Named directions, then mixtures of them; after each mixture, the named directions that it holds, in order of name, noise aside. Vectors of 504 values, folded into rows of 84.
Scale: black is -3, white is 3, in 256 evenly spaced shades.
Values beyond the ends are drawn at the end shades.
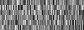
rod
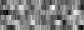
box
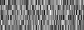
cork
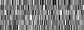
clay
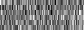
clay, cork, rod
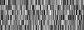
cork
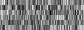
box, cork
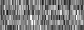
box, clay, cork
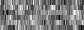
box, clay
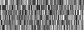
cork, rod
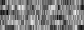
box, cork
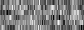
box, clay, rod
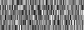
rod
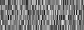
cork
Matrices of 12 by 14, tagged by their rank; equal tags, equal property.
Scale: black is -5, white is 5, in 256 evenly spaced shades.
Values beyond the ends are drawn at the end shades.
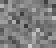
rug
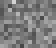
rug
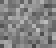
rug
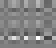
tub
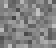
rug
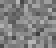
rug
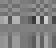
tub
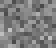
rug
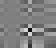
tub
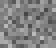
rug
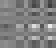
tub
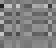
tub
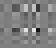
tub
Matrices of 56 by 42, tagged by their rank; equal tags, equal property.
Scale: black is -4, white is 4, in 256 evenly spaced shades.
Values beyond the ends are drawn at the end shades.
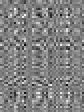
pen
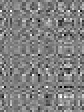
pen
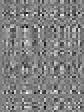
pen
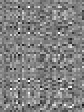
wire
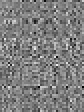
wire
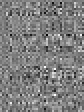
wire
